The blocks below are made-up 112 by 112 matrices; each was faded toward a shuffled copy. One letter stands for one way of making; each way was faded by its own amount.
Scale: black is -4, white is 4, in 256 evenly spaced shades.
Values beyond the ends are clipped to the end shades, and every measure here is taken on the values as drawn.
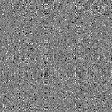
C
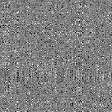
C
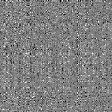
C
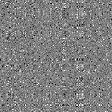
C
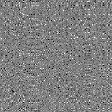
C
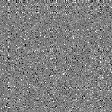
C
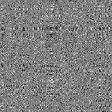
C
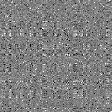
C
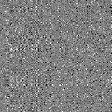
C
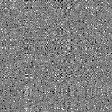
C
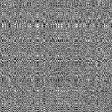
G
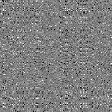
C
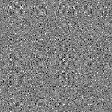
C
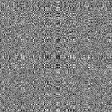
G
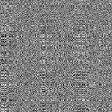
G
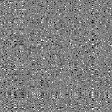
C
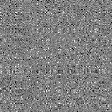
C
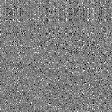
C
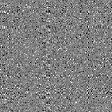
C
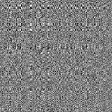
G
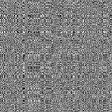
G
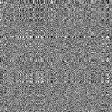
G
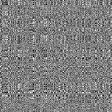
G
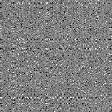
C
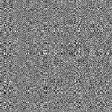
G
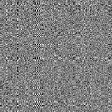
G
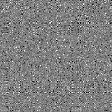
C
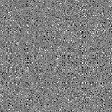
C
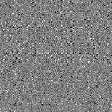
C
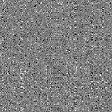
C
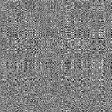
G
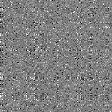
C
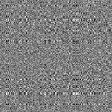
G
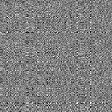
G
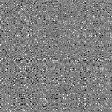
C
